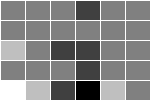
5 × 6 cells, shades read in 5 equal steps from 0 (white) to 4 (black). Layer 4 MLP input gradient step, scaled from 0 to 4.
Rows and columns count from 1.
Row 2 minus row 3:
1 0 -1 -1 0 0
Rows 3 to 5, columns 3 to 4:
3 3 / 2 3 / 3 4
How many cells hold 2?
20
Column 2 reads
2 2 2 2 1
